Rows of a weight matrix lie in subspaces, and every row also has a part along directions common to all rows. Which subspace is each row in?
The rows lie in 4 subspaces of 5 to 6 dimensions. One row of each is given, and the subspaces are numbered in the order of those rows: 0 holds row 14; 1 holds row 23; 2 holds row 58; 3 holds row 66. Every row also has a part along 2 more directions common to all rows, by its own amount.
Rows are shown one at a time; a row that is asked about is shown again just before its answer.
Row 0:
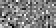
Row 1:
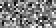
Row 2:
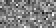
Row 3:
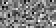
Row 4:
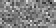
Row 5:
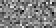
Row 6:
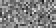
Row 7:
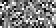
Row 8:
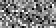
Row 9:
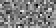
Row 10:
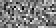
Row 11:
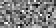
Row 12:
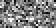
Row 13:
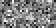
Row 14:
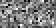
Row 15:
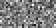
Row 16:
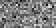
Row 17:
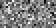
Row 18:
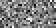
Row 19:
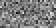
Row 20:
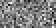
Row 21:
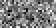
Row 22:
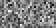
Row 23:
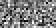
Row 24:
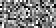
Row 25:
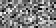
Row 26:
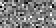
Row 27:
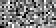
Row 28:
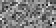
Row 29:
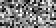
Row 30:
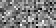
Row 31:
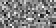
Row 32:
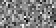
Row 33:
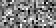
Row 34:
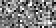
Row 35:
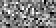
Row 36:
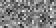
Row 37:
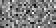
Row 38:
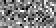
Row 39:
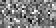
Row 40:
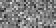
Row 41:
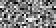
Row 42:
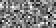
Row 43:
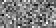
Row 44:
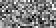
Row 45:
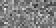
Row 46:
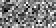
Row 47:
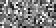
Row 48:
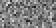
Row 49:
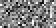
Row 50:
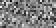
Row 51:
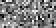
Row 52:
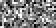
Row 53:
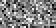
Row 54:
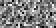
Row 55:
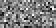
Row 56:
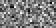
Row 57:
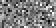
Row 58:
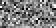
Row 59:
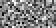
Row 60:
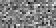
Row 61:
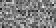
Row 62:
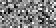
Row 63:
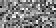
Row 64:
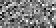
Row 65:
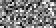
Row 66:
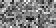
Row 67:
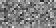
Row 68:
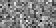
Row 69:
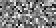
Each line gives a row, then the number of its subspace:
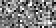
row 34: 3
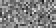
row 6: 0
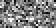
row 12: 3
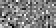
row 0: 0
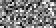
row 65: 3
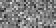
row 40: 0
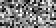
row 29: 3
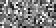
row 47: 3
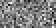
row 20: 1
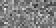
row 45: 1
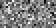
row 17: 1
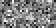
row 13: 3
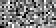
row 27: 0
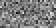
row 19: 2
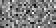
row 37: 0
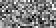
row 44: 0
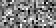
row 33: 1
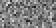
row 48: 2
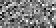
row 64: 2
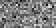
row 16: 3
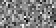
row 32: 2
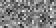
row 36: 2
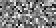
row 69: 2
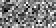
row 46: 0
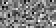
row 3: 0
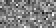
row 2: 3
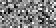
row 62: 3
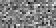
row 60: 1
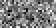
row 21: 3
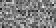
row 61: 2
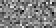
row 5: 3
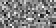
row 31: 0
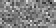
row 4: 3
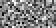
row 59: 0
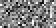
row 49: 2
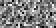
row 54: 2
